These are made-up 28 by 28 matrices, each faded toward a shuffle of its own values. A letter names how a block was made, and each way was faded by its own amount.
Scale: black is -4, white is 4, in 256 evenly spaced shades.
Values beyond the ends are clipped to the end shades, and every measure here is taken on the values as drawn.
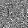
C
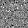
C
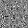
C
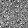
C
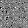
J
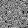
C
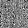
C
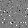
J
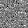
C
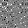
J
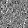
C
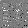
J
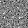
C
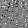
J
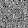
C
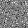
C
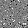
J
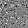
J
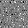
J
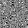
C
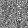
C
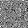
C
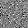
C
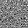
C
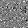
C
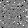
J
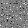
J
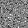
C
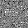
C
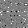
J
